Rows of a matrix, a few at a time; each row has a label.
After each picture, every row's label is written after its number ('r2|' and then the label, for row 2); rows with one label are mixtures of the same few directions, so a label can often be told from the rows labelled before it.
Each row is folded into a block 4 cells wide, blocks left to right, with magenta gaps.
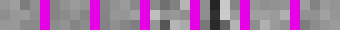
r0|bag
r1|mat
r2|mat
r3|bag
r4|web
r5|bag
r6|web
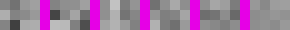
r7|bag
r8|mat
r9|web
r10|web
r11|bag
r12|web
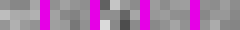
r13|bag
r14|web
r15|web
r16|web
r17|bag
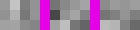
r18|web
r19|mat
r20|mat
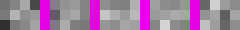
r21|mat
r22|mat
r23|bag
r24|bag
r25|web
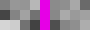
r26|mat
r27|mat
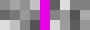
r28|mat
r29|web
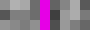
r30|bag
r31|mat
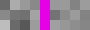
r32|web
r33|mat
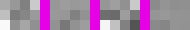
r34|mat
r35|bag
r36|mat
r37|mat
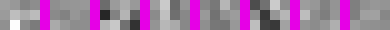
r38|bag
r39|mat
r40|mat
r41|web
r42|web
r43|web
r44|mat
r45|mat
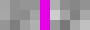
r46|mat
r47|mat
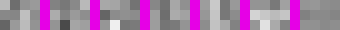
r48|web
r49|bag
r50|bag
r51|web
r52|web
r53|bag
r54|bag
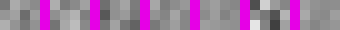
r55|web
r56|web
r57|mat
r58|web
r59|web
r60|web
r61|mat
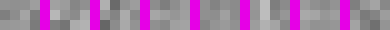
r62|mat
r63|mat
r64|web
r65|bag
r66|web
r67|web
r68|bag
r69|web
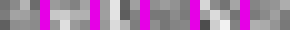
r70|mat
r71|bag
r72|web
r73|bag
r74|web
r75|mat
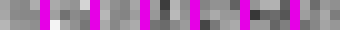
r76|mat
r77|mat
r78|mat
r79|web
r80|mat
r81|bag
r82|web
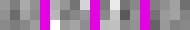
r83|web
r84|mat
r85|web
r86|mat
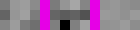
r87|mat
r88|bag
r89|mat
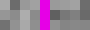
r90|web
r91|bag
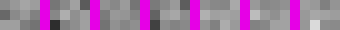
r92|mat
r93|mat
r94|mat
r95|mat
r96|bag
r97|mat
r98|bag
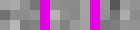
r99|bag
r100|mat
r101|web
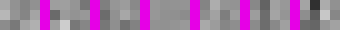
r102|mat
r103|bag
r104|mat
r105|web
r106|web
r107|web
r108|web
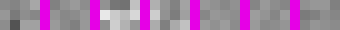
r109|bag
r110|web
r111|bag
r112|mat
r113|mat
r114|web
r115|bag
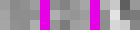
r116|mat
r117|bag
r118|web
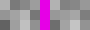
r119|web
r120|web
